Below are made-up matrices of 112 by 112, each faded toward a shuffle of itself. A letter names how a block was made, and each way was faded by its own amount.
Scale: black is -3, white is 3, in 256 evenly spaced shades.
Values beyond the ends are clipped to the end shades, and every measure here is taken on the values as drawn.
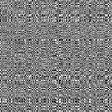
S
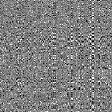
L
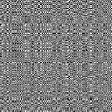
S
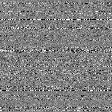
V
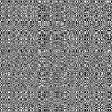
S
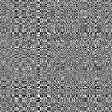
S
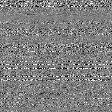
V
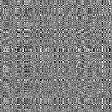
S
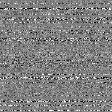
V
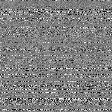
V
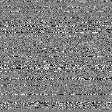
V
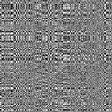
S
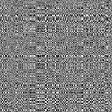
S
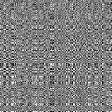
S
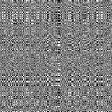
S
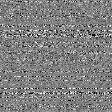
V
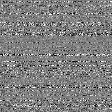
V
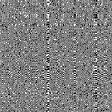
L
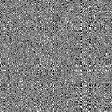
L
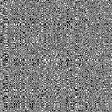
L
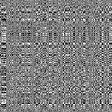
S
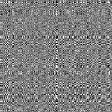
S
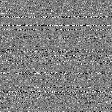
V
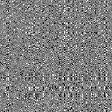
L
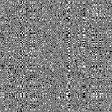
L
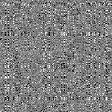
L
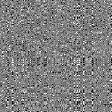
L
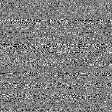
V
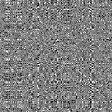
L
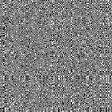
L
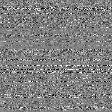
V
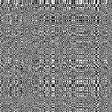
S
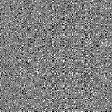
L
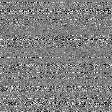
V
